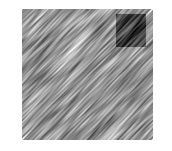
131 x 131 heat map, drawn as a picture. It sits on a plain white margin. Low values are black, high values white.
Mirror symmetry: none. Grain: diagonal, up to the right. Ninth with the lowest average: top right. Odd patch: lower, in the top right.
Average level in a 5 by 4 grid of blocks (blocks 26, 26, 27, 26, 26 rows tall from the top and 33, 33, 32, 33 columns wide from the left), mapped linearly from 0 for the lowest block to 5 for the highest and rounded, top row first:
4 4 3 0
3 5 3 2
3 4 4 3
4 4 4 4
4 4 4 4
